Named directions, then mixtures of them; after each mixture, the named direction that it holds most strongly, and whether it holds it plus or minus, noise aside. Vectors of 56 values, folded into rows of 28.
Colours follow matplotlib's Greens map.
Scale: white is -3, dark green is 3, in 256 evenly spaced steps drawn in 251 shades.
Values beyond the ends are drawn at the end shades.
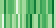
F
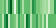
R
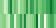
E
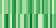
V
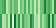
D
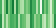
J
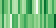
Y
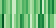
V, minus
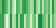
V, minus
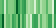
F, minus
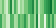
E, plus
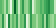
R, minus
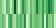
R, minus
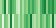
F, plus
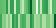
J, plus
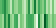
E, minus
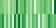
F, minus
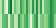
E, plus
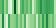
R, minus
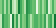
Y, plus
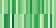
V, plus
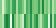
V, plus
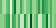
V, plus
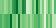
Y, minus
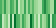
D, plus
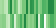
E, plus
